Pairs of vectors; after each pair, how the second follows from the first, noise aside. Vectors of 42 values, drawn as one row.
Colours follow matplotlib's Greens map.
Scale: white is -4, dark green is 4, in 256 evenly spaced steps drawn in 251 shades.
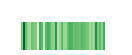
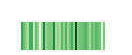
shuffled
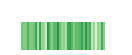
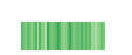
shrunk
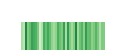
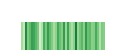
copied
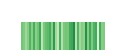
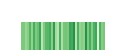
copied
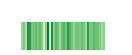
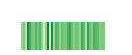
copied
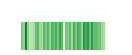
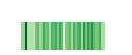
copied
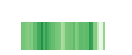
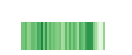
copied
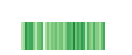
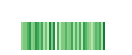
shuffled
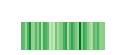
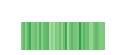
shrunk
